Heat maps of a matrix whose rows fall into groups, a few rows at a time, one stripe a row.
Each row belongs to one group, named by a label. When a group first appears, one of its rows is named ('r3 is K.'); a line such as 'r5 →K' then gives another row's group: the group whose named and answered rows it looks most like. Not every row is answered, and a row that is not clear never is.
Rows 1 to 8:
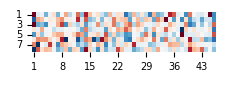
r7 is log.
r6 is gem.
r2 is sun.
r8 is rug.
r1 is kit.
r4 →sun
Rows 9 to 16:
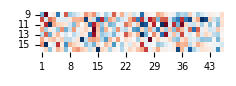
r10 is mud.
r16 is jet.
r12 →kit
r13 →rug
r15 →log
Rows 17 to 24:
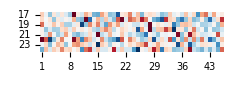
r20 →mud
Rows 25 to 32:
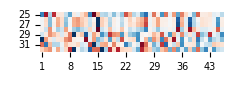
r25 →rug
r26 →jet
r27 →jet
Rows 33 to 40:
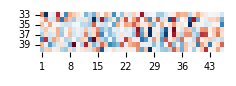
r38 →rug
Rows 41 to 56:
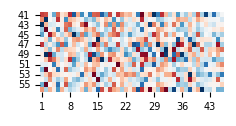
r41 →gem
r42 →log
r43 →sun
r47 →kit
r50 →gem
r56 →mud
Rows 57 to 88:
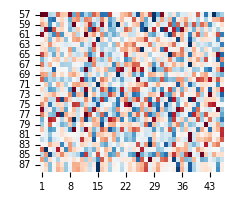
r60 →rug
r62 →jet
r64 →rug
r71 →jet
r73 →gem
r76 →kit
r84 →log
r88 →jet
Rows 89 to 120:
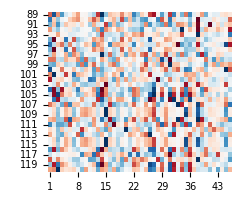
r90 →sun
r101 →log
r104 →rug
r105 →rug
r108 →jet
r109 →jet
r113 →rug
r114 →jet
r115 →jet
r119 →rug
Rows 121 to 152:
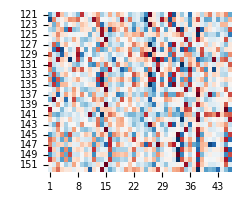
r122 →sun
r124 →kit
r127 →rug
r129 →rug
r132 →mud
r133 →rug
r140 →kit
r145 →kit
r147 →mud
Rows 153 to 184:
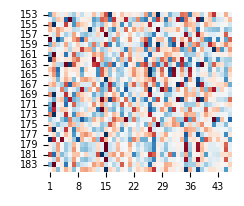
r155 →log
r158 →rug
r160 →mud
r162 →sun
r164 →rug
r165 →rug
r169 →log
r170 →kit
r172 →rug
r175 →mud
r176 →log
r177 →jet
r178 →rug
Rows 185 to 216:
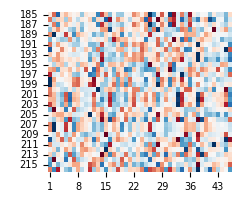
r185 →rug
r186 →mud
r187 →rug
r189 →log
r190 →mud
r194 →sun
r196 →gem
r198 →sun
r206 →kit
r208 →log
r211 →mud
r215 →sun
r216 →mud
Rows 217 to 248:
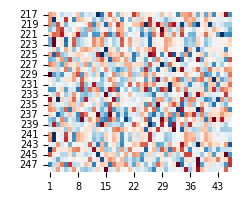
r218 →log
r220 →gem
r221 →gem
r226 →kit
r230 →mud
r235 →mud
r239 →rug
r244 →sun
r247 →kit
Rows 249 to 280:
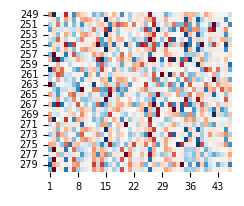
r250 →jet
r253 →jet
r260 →rug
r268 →mud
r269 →mud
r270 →log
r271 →gem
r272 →jet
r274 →jet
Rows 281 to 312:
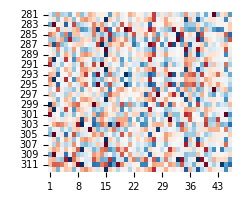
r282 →jet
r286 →kit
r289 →jet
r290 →log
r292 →jet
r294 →log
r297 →mud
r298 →jet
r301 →kit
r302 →gem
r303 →gem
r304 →sun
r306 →jet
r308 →gem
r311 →gem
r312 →jet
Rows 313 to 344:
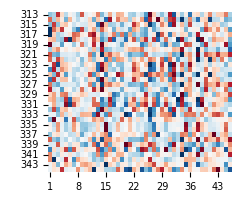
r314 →mud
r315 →rug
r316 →rug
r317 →sun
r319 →kit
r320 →sun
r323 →rug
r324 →rug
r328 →kit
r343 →jet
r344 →gem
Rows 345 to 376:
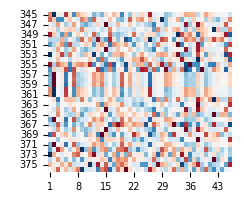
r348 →mud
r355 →mud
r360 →log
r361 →log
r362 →mud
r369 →rug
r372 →gem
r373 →sun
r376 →gem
